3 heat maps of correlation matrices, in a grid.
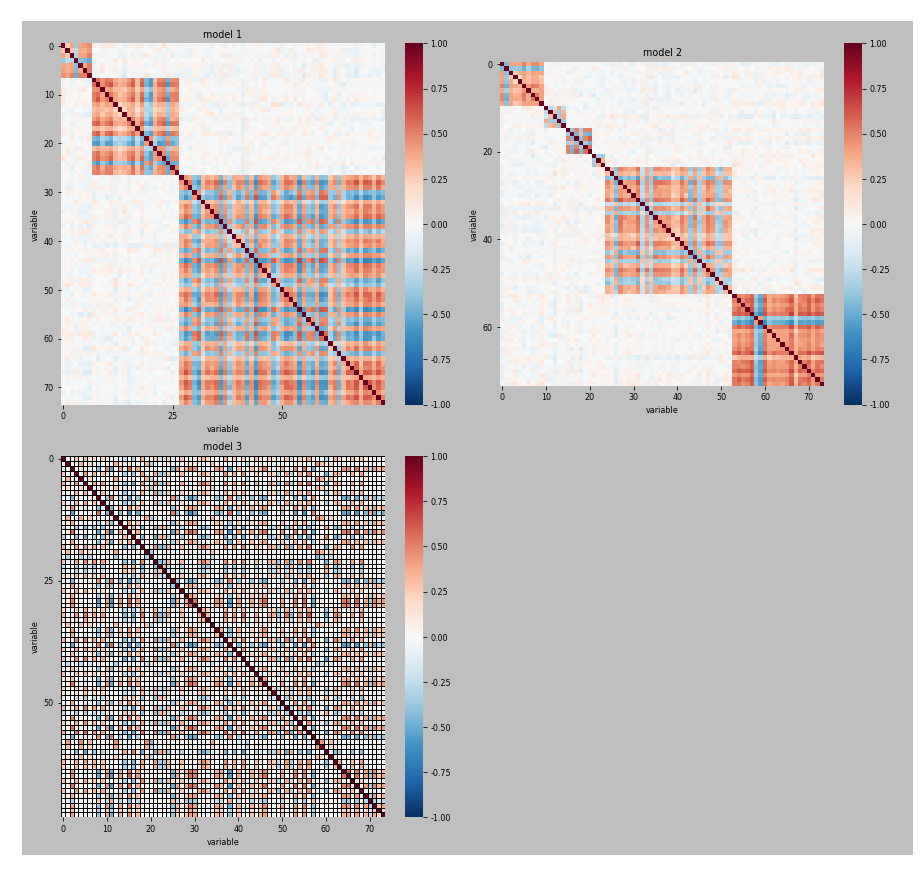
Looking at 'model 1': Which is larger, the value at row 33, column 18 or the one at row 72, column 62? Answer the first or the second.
the second
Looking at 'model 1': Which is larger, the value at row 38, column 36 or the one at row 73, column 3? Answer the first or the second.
the first
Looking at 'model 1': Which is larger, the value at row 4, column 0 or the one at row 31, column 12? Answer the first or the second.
the first
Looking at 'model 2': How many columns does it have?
74
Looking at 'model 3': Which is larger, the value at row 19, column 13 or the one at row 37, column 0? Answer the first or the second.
the second
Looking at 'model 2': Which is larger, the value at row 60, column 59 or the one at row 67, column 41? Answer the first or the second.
the second
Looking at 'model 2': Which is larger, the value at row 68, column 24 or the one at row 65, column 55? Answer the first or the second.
the second
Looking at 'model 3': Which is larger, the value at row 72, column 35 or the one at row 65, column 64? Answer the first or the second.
the second
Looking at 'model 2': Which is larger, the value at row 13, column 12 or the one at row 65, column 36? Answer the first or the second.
the second
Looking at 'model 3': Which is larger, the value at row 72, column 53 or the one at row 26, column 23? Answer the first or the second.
the first
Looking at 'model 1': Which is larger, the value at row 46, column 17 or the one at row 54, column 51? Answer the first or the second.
the first
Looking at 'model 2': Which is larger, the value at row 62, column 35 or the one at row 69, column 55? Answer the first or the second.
the second
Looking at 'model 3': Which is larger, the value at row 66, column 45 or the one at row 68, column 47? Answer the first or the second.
the second
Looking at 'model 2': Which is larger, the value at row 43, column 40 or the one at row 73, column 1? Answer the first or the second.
the second
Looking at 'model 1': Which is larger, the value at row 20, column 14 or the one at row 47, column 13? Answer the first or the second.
the second
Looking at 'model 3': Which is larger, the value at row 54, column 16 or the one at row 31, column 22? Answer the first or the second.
the second
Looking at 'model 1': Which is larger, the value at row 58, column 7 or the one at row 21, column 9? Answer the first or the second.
the second
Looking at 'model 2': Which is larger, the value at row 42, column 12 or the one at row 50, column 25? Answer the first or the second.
the first
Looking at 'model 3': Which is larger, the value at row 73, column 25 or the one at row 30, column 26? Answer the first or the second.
the second
